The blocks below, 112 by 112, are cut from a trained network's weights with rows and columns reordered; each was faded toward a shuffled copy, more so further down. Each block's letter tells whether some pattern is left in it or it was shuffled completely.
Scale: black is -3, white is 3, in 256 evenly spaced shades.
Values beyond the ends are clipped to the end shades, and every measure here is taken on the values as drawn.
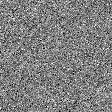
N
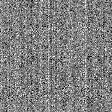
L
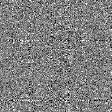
L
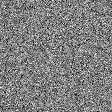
N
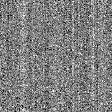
L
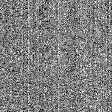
L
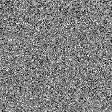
L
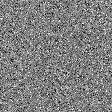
N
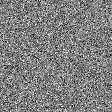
N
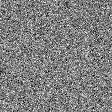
N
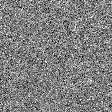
N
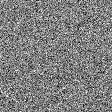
N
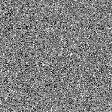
L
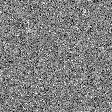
N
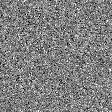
N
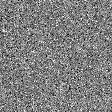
N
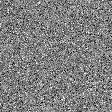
N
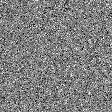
N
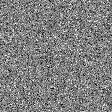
N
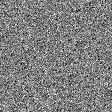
N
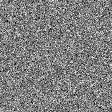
N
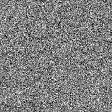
L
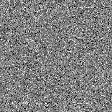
L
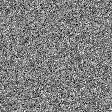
N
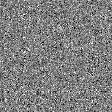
L
